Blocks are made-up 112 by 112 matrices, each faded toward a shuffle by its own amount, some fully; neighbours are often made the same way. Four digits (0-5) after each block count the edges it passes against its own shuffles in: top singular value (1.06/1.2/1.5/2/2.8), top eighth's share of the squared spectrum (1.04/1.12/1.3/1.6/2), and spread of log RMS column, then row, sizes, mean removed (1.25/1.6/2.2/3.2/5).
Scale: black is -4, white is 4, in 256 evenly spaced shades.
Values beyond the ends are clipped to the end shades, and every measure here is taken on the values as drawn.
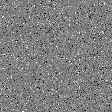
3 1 0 0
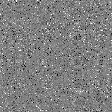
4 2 1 1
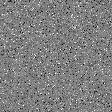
0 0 0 0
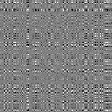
5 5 4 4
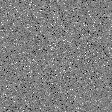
0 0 0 0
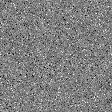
0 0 0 0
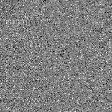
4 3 1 1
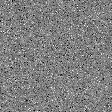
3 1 0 0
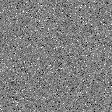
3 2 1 0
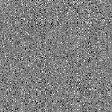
4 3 2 2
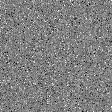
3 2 0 0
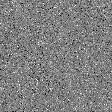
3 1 0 0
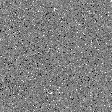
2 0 0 0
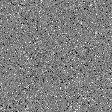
1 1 0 0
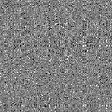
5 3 2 2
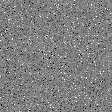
0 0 0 0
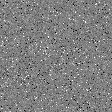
0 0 0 0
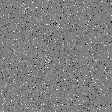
2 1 0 0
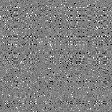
5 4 2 3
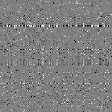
5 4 2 3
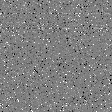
3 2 0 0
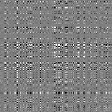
5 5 4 4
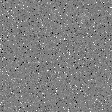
2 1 0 0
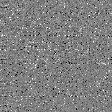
3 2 1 2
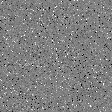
1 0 0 0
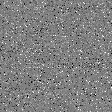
2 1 0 1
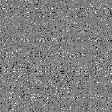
4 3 1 3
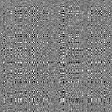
5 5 4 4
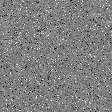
1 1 0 0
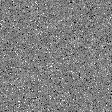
2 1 0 0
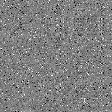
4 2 1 1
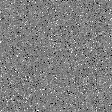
3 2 1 0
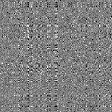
5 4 3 3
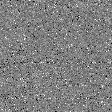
1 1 0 2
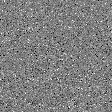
0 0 0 1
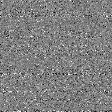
1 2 0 3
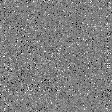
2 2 2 1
